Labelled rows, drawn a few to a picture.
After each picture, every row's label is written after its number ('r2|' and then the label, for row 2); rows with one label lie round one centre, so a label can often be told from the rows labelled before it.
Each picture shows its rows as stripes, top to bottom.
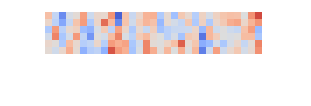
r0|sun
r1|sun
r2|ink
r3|ink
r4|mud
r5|mud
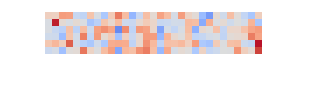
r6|mud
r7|ink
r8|sun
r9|sun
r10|mud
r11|sun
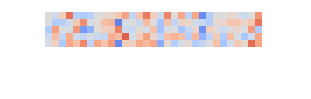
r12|mud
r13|sun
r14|ink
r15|mud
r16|sun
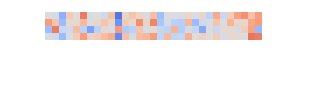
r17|sun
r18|sun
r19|ink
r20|sun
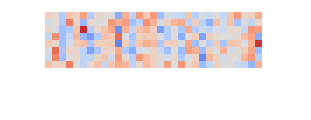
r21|sun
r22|mud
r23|sun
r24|ink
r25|sun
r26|ink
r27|ink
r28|mud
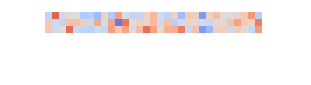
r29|ink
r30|sun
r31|mud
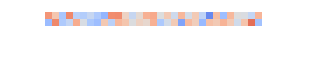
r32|mud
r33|ink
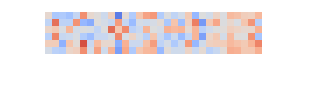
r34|sun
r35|ink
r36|mud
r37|ink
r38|sun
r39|sun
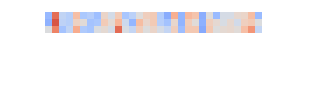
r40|ink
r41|ink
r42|ink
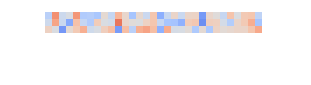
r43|ink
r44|ink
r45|sun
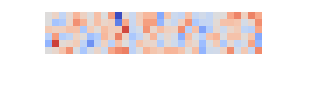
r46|sun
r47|sun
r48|mud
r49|ink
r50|ink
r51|mud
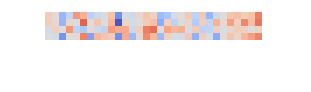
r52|sun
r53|sun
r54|mud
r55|sun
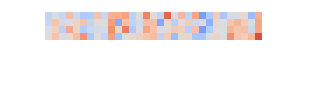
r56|mud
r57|sun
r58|mud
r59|sun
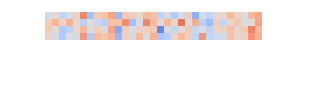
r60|sun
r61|mud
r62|sun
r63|sun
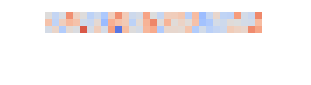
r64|mud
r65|mud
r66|sun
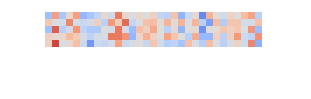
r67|ink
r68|mud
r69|ink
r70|mud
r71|ink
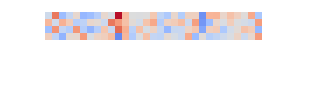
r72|ink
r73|mud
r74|ink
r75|sun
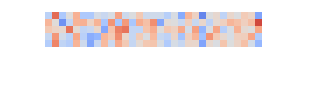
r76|ink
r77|sun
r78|mud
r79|ink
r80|ink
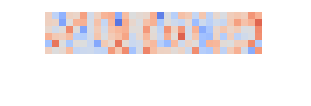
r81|sun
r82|sun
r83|mud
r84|mud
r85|ink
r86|mud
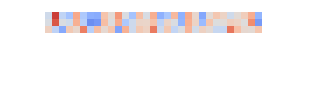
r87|ink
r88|ink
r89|sun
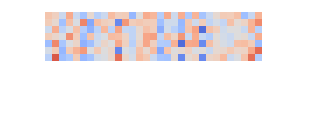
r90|mud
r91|sun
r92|ink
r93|mud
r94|ink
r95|sun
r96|ink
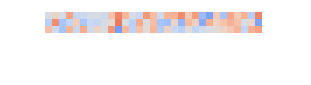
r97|mud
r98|ink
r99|sun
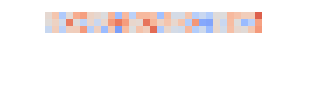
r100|sun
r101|mud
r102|sun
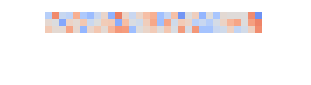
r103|ink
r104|sun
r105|mud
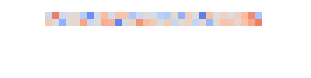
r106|ink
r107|sun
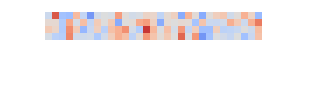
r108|ink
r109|sun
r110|mud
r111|mud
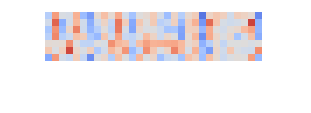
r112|ink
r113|ink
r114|ink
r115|ink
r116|mud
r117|mud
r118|ink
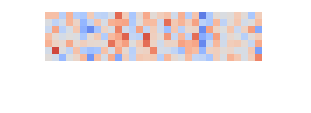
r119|mud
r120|mud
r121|ink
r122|mud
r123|mud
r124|ink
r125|sun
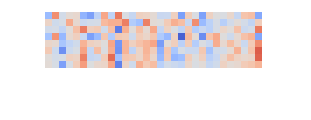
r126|ink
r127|mud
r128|sun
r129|ink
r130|sun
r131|sun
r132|sun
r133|sun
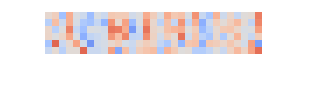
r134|mud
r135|mud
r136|mud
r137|mud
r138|ink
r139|sun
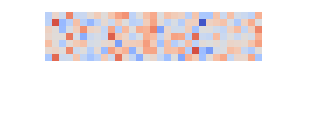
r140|mud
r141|ink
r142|sun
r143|mud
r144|sun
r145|mud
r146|ink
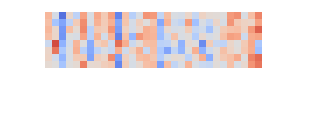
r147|sun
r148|sun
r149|sun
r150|sun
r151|ink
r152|ink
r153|sun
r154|sun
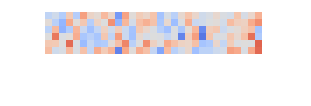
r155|sun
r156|sun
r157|ink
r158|ink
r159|mud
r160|sun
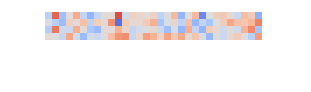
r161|ink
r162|sun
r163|ink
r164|mud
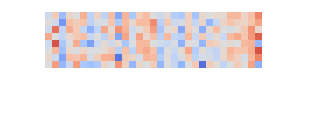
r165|sun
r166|sun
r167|ink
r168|sun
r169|ink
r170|sun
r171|sun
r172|ink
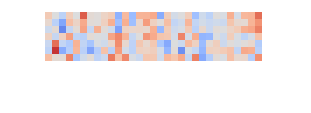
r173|sun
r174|sun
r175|sun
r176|mud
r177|ink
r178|ink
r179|mud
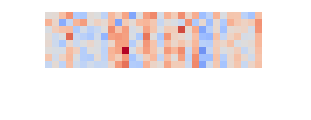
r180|mud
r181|sun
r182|mud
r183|mud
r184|mud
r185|mud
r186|mud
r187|mud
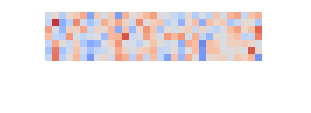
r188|sun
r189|ink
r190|sun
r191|mud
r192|ink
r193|ink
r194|ink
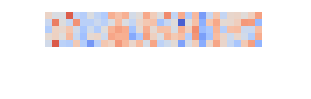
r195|mud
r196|ink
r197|mud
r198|mud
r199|ink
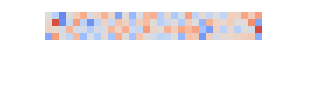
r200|sun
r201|ink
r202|mud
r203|ink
